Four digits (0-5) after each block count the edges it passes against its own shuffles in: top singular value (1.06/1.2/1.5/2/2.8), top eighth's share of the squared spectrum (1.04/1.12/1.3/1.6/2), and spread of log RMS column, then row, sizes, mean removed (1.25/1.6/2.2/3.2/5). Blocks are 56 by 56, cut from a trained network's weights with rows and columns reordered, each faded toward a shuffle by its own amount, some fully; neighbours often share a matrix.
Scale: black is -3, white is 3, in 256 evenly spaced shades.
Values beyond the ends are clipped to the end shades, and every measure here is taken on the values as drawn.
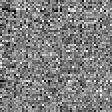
3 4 2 2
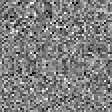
3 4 2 2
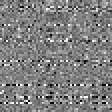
4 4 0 3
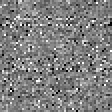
3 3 0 2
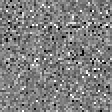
2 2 0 1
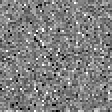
1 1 0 0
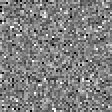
2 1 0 0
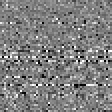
4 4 0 3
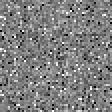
0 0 0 0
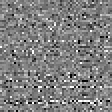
4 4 1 3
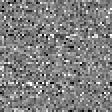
3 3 0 2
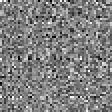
3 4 2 2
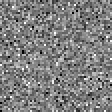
0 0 0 0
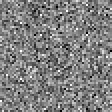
0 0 0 0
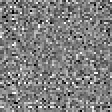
3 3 0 2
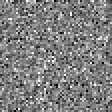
2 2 0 1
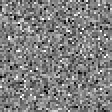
1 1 0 0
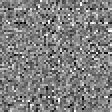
3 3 0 2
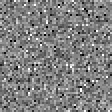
1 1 0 0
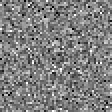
2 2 0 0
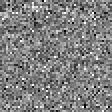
3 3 0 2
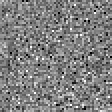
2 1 0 0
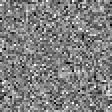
1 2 0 0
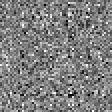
3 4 2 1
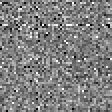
3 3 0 2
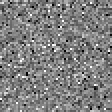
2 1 0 1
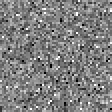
0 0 0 0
